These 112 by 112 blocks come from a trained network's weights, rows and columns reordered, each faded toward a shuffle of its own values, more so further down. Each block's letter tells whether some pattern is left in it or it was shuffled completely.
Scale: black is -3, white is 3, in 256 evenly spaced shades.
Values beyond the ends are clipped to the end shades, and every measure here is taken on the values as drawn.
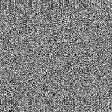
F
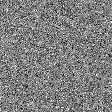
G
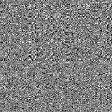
F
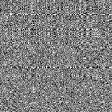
F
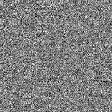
F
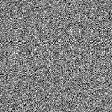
F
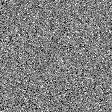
G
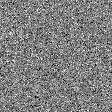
G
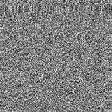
F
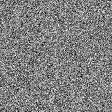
G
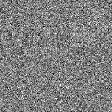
F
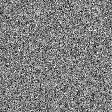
G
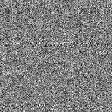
F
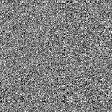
F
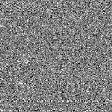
F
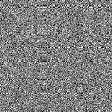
F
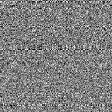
F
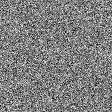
G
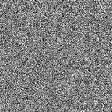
F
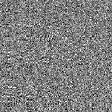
F
